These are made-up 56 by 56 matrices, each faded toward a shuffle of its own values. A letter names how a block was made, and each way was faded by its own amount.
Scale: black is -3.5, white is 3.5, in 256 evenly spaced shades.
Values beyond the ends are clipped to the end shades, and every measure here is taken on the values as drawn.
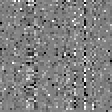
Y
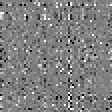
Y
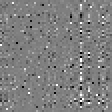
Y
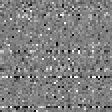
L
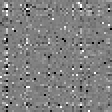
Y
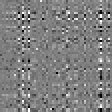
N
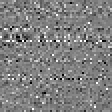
L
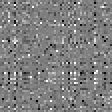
Y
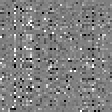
Y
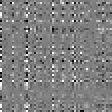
N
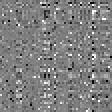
Y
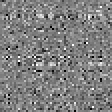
L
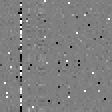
Y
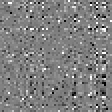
Y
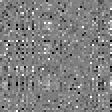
Y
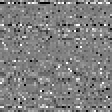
L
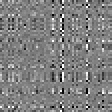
N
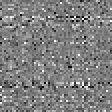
L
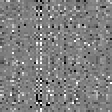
Y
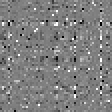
Y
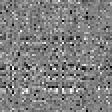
L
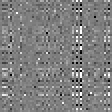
N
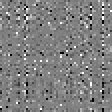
Y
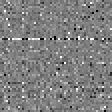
L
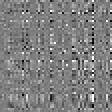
N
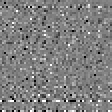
L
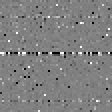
L
